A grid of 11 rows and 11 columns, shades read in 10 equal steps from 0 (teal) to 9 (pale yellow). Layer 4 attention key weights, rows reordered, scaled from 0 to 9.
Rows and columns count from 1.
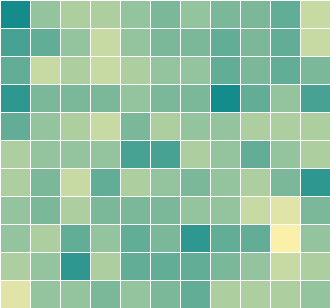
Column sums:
45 53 54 58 48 45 45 43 51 59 53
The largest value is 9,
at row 9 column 10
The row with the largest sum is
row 5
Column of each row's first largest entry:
11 4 2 5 4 1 3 10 10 10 1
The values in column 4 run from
3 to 7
